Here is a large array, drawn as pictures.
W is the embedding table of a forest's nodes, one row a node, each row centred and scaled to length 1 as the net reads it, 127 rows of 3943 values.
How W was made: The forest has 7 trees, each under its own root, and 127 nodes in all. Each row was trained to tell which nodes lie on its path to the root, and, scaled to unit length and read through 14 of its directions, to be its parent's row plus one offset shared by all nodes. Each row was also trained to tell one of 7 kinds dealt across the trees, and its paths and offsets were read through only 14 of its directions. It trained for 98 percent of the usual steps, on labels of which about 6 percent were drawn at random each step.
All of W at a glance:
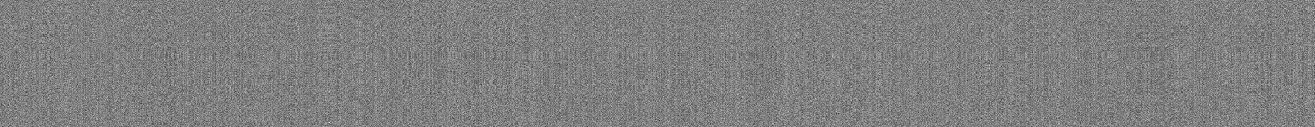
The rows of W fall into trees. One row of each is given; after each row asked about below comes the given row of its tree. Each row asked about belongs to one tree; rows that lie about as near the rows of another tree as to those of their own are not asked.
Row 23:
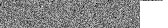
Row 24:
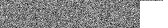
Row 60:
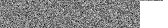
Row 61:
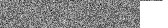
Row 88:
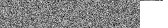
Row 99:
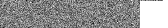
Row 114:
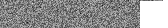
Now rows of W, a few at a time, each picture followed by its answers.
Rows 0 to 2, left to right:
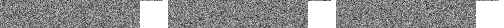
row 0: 23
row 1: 88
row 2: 23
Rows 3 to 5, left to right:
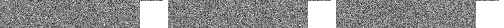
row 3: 99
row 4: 61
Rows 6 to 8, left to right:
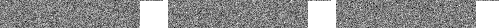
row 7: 24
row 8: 61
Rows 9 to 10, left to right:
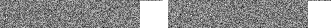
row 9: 23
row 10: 60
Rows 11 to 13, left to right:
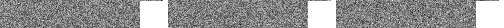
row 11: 60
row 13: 61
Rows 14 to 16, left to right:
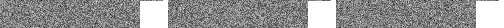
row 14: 60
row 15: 23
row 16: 99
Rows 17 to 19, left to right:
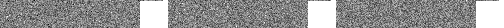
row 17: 88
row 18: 99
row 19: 114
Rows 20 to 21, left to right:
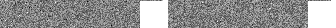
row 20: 61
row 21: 24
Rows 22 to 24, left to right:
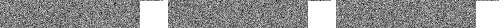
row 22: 24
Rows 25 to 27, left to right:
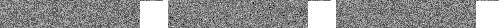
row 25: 114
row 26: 61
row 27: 99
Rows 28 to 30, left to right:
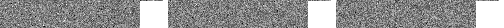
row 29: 61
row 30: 23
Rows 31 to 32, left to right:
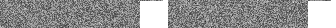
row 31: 61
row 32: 60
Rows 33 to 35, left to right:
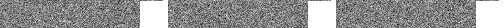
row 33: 60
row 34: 24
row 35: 60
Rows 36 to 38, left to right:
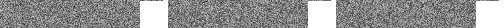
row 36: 88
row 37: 60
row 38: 24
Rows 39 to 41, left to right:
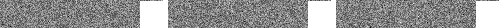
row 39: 61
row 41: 24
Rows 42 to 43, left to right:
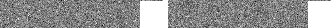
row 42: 99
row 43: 61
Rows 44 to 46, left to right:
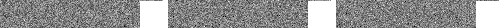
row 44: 23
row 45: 60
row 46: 99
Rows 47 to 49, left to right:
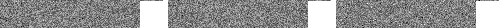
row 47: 88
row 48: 23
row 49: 88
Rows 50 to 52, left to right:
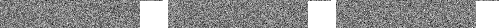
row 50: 23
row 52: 24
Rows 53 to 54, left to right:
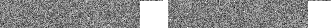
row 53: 24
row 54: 60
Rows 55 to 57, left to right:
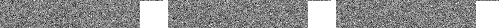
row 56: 24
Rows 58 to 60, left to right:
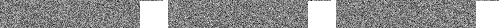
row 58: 24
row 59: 24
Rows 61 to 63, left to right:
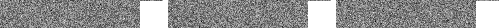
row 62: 23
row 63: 114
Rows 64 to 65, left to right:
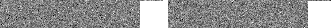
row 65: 24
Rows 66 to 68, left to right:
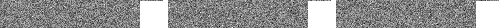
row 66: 99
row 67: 24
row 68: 61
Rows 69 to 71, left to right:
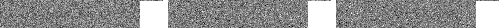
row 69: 24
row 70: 24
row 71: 99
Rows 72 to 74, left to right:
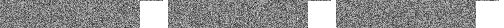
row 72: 60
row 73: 60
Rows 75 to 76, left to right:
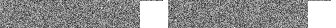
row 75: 60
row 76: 60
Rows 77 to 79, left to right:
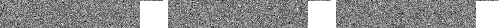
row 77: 99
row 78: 60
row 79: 23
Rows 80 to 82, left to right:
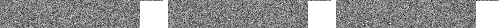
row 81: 24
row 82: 24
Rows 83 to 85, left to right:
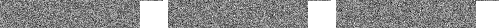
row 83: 24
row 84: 23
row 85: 114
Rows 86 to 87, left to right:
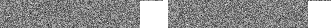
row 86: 88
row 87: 114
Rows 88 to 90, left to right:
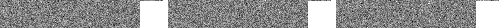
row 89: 60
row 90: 60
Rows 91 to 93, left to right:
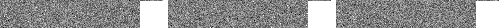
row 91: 61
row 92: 88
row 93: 24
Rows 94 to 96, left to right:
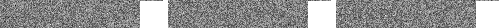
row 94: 60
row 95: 61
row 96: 23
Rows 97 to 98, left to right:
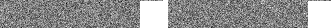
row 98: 60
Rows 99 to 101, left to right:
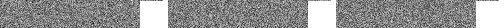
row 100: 61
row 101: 61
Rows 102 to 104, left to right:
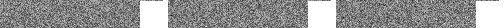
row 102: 60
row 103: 23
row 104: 60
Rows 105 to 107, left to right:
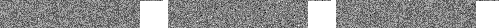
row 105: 114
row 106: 61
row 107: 60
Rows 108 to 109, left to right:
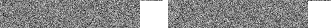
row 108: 23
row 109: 114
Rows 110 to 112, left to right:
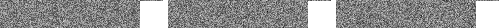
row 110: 114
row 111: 88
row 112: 24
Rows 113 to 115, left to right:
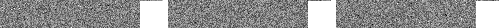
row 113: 61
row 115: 24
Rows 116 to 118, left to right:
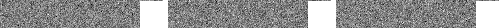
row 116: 23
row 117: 61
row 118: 60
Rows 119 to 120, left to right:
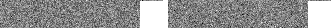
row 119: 114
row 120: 24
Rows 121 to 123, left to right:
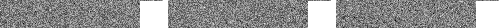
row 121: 23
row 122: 61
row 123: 23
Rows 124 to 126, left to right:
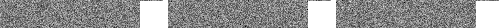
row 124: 61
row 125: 99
